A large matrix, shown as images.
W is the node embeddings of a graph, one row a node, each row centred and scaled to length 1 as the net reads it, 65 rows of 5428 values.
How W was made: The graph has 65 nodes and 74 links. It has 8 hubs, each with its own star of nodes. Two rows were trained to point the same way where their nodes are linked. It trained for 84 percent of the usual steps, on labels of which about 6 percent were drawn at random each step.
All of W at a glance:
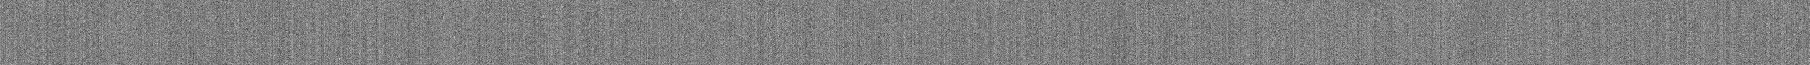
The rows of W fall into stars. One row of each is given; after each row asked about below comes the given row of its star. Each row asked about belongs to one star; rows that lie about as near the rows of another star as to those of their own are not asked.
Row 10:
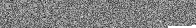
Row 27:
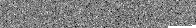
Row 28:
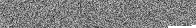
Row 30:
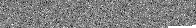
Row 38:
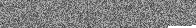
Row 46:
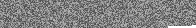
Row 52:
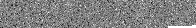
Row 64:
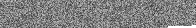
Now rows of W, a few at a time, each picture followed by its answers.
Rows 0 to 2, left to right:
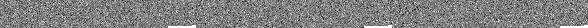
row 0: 64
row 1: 30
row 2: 52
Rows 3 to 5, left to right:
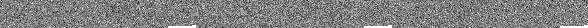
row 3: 27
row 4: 27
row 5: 30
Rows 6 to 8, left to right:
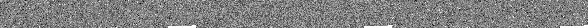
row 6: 52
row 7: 64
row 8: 30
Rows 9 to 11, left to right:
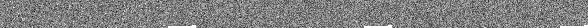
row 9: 46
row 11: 30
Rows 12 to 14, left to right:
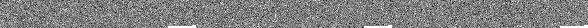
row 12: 46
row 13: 30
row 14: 10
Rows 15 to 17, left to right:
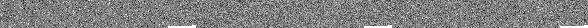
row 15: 46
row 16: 46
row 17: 46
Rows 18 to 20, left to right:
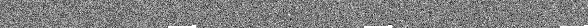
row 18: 38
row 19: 38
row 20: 10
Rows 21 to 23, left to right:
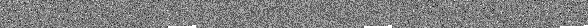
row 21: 10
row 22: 30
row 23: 64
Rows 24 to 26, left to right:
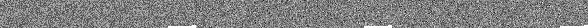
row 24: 64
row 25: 10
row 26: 64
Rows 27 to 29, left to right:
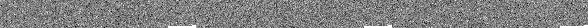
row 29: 52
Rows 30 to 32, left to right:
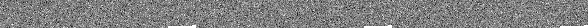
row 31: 64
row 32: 64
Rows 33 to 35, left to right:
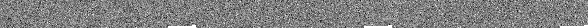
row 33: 38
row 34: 10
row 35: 10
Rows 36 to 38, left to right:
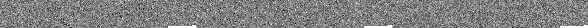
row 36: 28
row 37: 38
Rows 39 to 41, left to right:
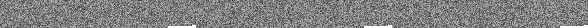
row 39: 30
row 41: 38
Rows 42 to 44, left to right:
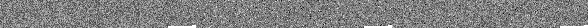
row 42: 27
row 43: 38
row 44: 28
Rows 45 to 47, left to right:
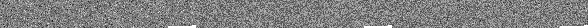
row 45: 46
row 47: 64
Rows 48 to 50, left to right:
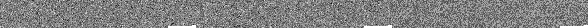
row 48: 10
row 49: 30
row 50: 52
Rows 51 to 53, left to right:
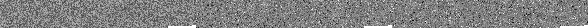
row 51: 28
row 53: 27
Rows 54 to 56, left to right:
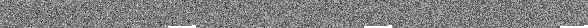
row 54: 64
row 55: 28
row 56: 10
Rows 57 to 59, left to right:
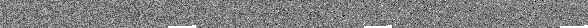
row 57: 27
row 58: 38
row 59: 52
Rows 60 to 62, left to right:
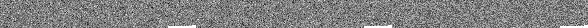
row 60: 46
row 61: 52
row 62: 27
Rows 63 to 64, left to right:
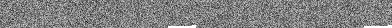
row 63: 10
